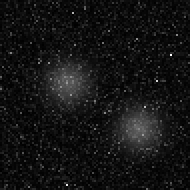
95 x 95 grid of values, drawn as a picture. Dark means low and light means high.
Average level on the scale: 10%. Histogram: skewed, a long tail of high values. Odd rows or columns: none. Bumps: two.
